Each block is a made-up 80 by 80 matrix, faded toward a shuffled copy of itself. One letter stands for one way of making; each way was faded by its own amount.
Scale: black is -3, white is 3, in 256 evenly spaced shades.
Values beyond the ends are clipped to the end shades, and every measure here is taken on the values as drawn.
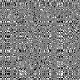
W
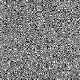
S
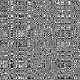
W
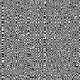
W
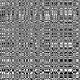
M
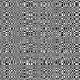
M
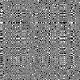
W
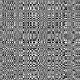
M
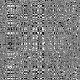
W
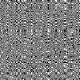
W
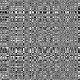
M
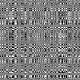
M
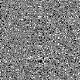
S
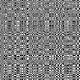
M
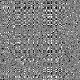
W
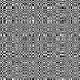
M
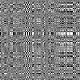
M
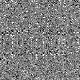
S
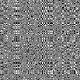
W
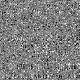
S
